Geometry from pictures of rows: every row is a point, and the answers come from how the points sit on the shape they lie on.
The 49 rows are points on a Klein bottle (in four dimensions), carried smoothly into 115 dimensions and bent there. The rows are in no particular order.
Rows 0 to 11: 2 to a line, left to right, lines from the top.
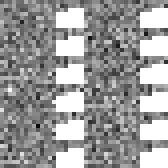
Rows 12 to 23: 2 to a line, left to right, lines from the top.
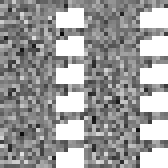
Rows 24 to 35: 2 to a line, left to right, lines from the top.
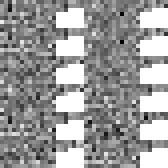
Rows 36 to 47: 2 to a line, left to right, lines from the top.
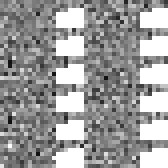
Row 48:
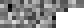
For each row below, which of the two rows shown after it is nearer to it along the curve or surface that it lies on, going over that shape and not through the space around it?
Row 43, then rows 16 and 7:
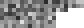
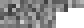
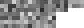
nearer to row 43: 7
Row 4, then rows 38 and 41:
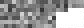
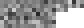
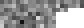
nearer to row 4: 38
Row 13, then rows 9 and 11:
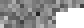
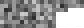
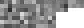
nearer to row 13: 9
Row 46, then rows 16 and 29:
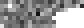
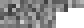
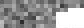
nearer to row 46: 29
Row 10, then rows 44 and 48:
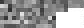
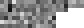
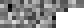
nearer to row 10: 48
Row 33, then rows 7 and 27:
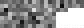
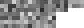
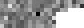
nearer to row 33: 27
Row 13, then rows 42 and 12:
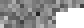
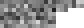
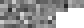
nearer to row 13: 42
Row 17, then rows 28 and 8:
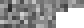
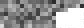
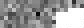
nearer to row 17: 28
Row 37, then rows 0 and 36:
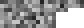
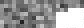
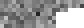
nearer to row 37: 0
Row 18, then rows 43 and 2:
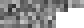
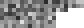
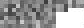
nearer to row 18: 2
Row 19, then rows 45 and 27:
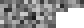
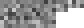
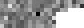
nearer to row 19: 27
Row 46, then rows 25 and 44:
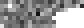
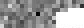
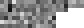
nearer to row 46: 25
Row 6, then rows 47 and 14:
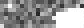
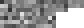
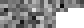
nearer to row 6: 14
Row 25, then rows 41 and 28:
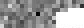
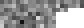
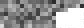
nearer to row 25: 41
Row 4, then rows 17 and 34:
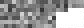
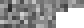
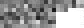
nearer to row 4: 17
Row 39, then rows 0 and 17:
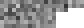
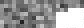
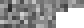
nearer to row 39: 17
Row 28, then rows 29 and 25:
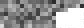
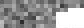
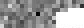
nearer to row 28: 29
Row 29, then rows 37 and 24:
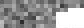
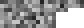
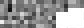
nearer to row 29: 37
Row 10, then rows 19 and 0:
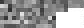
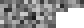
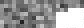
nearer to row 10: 0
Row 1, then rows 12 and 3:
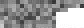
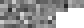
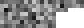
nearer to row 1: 3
